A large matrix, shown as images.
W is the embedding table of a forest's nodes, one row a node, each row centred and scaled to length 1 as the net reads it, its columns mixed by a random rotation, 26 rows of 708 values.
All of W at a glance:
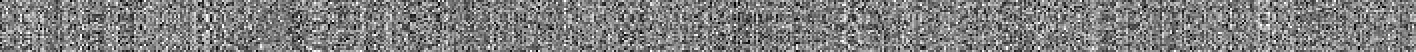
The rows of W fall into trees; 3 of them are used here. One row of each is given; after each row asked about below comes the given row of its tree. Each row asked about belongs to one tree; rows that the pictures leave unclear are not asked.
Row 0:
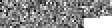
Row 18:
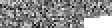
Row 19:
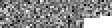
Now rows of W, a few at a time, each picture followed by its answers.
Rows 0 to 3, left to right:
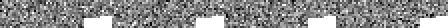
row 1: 18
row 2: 18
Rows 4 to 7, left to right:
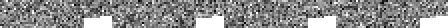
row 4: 0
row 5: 19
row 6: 0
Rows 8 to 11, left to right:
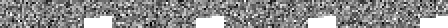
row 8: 18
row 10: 18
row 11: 19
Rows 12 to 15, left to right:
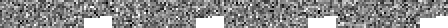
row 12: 0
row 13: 0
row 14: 0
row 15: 18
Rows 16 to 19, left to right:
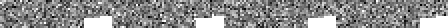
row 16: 18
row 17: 19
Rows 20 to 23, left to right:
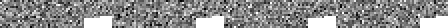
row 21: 18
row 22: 0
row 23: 19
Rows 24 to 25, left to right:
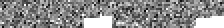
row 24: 19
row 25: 18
